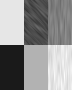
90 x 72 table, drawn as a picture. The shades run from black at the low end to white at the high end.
It is made of 2 by 3 panels. Panel 1,1: very high, flat. Panel 1,2: low, slanting down to the right, faint in contrast. Panel 1,3: middling, streaked downward, faint in contrast. Panel 2,1: very low, flat. Panel 2,2: high, flat. Panel 2,3: very high, streaked downward, faint in contrast.
